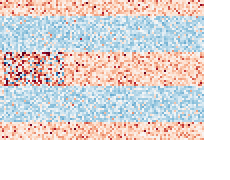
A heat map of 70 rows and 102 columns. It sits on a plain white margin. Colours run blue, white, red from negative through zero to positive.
Roughest part: middle left. Odd patch: rougher, in the middle left. Slope: none. Stripes: horizontal, repeating 2 times.
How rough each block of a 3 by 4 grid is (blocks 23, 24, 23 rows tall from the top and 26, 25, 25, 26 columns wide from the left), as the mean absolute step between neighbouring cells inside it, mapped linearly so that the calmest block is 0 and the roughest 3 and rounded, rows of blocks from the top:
0 0 0 0 | 3 1 0 0 | 0 0 0 0
